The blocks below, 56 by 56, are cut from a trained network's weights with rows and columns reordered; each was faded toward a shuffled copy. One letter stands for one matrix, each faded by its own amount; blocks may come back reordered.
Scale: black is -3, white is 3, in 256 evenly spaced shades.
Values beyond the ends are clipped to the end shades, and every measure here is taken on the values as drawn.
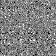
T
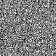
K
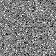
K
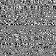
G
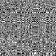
G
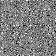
T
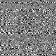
G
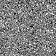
K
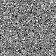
K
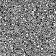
K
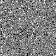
K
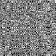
G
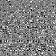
G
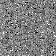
T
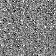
T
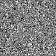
K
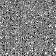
T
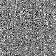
T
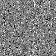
K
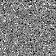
K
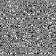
G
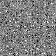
T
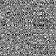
G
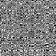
G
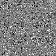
K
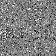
K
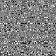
G
